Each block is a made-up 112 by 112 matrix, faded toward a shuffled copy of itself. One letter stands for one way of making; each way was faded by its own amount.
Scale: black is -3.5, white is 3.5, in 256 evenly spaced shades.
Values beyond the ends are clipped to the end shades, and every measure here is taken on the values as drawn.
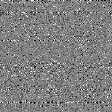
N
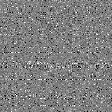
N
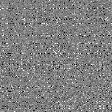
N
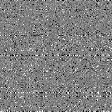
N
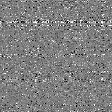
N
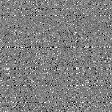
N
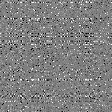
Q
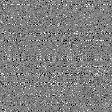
N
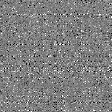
N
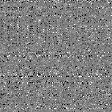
N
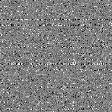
N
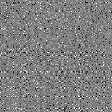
Q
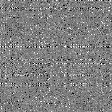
N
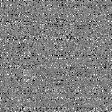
N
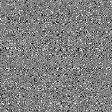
N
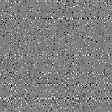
Q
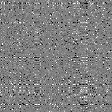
Q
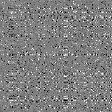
Q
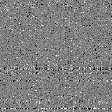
N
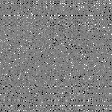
Q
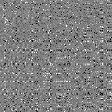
Q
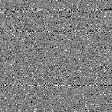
N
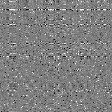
Q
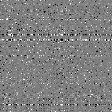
Q
